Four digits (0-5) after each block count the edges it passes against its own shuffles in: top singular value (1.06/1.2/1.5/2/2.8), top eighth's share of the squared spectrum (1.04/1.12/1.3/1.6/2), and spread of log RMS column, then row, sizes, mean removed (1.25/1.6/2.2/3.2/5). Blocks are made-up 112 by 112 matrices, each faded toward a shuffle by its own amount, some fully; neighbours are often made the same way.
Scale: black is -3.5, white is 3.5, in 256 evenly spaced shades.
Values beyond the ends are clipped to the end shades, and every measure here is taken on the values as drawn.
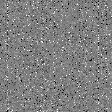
2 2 2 0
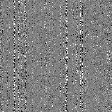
3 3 4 0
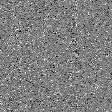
1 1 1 0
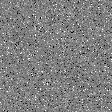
1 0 0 0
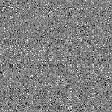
4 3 2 2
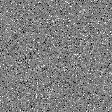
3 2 0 0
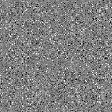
4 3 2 2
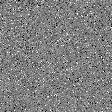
3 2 0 0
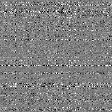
2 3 3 4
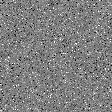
0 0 0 0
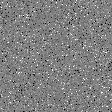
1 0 0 0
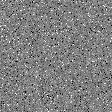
0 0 0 0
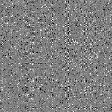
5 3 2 2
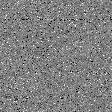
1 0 0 1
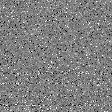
1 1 0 2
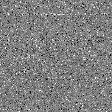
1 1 0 2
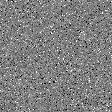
0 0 0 0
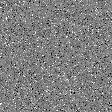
0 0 0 0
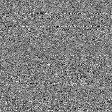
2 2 0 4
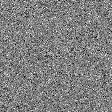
0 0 0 1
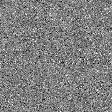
0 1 0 2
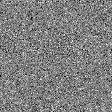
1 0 0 2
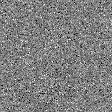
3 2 1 0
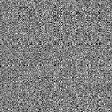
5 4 3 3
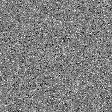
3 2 0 0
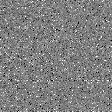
3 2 0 1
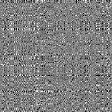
5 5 3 3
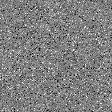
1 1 0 2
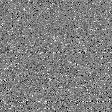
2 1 0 2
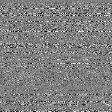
2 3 0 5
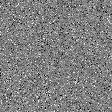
2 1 0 0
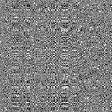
5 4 3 3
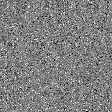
3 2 0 0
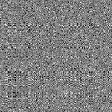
5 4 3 3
